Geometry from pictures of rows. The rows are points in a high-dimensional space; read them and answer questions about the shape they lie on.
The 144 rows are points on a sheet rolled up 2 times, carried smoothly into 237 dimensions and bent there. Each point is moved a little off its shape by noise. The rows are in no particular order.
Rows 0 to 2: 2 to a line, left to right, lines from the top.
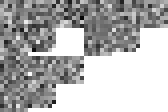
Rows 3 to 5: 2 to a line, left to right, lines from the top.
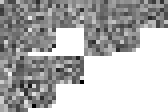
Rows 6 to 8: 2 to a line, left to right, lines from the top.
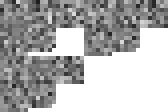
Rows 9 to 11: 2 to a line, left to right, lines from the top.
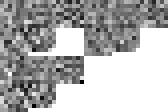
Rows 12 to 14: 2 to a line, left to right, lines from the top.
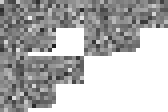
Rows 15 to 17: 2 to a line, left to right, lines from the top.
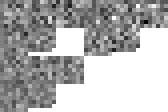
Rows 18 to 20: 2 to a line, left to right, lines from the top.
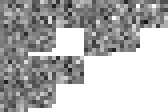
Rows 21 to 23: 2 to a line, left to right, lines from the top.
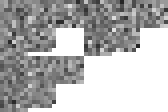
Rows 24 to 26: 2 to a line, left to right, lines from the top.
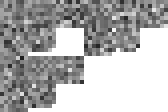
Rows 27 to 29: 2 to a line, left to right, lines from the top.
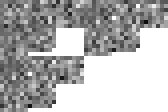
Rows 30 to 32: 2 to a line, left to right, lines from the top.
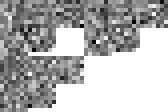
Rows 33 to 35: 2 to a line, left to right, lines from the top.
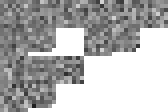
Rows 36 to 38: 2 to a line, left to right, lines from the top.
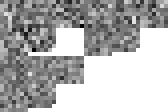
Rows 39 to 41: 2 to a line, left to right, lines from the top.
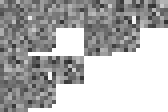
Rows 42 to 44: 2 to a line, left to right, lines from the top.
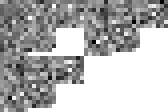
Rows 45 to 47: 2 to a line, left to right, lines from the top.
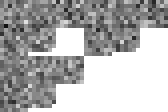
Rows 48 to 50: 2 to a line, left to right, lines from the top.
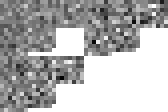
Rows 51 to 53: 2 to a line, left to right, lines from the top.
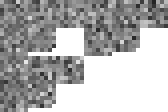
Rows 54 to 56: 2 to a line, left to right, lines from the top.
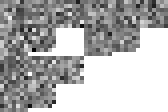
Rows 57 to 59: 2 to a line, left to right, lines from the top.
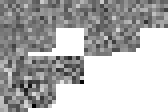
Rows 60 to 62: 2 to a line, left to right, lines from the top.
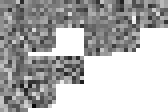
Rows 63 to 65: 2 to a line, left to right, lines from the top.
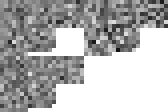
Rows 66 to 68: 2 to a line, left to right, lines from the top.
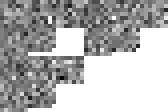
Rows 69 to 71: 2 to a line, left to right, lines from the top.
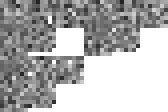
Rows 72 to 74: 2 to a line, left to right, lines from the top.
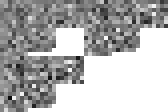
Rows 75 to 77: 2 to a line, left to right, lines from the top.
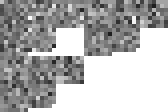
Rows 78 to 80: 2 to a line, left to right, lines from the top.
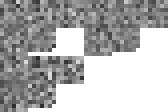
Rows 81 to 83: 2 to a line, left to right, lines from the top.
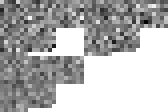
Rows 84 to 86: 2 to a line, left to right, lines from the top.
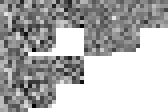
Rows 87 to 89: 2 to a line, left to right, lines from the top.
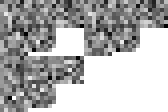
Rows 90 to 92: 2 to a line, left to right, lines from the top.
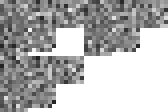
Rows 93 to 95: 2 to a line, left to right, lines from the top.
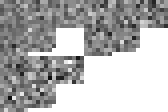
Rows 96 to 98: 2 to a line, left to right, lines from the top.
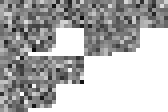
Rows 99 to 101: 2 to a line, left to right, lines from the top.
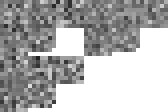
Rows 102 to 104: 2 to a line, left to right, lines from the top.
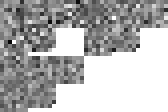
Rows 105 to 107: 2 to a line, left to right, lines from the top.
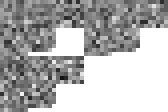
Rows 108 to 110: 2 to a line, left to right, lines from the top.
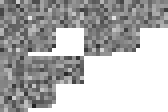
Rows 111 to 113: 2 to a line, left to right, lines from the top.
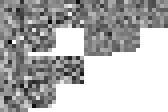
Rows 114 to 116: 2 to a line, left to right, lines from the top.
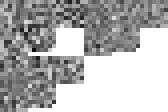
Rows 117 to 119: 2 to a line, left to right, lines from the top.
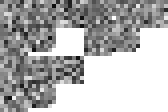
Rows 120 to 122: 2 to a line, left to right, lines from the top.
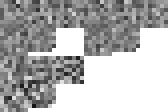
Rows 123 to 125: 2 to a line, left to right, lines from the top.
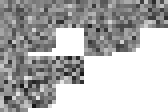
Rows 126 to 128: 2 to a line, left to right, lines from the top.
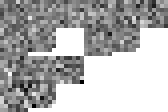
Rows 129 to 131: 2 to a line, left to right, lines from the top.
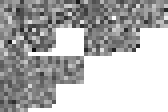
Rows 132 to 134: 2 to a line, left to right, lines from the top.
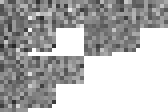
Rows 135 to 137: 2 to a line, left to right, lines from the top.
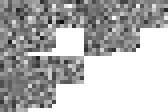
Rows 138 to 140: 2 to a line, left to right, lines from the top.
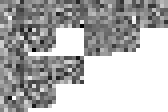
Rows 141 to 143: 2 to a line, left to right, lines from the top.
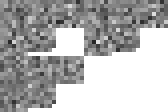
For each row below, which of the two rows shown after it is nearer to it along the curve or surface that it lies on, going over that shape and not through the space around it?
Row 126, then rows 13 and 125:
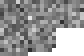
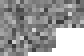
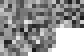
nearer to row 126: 13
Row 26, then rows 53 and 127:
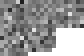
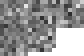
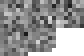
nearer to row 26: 127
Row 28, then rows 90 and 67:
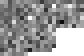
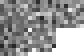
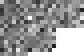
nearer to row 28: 67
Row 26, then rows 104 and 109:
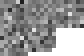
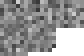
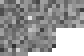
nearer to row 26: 109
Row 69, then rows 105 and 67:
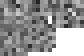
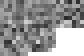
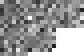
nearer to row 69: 67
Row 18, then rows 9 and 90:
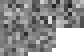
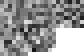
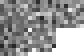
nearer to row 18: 90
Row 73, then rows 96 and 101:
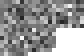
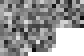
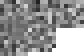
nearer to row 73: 96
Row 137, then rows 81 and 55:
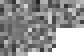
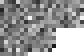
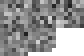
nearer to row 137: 81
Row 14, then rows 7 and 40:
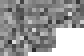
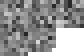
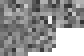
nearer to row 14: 7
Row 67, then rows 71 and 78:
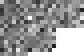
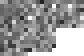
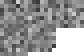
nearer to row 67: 71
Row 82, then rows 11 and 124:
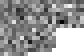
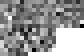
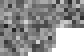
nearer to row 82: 11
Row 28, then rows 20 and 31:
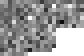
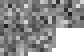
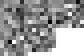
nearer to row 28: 31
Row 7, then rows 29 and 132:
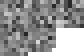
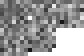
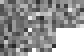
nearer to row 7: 132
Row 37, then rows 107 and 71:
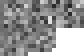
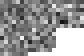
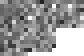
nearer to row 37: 71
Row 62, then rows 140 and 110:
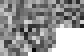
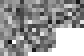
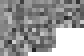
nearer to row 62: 140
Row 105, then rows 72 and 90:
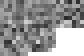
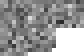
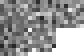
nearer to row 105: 72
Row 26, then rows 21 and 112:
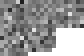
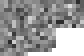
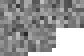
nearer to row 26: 21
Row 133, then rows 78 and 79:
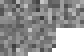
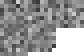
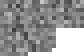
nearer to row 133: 78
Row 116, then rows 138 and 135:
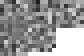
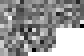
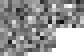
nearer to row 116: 135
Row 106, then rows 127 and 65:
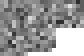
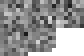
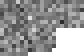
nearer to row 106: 65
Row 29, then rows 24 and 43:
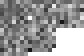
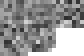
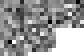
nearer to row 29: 43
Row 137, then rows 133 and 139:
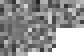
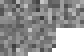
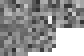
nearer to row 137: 139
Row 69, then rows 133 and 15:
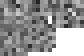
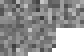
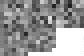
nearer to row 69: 15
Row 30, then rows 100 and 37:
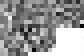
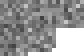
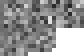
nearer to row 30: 37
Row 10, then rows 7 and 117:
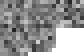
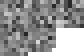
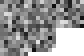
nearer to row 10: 7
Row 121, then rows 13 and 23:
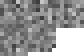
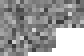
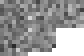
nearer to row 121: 23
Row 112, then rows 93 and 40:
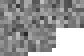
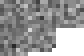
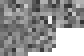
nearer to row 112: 93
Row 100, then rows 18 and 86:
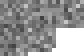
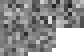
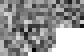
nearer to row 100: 18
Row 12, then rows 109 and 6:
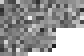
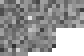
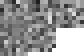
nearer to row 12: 6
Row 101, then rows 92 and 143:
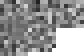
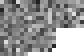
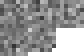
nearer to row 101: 92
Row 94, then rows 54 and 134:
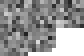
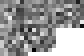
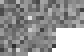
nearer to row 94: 134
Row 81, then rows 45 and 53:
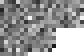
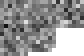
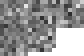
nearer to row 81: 53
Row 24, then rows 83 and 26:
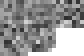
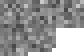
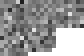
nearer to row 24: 26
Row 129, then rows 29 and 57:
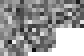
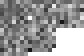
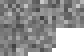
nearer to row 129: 29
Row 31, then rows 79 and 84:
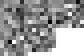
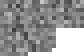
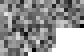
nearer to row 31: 84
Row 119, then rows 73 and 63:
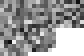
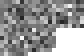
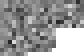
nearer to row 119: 73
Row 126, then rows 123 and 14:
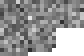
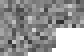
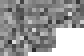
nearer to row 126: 123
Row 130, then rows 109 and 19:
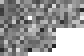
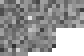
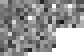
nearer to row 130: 19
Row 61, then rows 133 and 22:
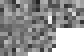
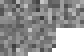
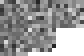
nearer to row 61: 22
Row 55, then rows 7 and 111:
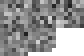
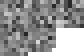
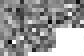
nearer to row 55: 7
